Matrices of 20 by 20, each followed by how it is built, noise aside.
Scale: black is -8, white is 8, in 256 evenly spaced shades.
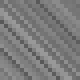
Toeplitz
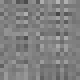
low rank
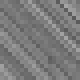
Toeplitz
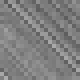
Toeplitz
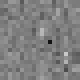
low rank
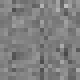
low rank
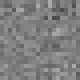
low rank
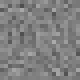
low rank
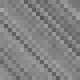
Toeplitz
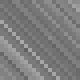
Toeplitz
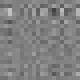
low rank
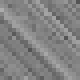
Toeplitz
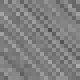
Toeplitz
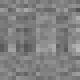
low rank
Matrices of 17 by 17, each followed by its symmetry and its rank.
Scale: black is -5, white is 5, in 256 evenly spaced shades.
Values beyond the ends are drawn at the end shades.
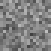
neither, full rank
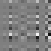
neither, rank one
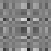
neither, rank one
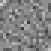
symmetric, full rank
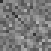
symmetric, full rank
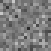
symmetric, full rank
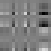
neither, rank one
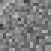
symmetric, full rank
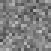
neither, full rank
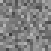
neither, full rank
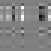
neither, rank one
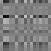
neither, rank one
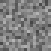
neither, full rank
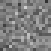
neither, full rank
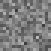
symmetric, full rank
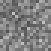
symmetric, full rank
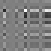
neither, rank one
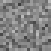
neither, full rank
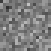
symmetric, full rank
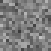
neither, full rank
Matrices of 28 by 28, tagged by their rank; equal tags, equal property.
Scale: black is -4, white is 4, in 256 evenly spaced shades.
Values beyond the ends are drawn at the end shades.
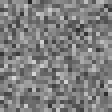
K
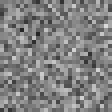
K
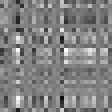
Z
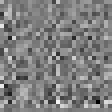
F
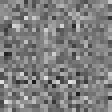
F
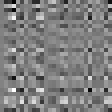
Z
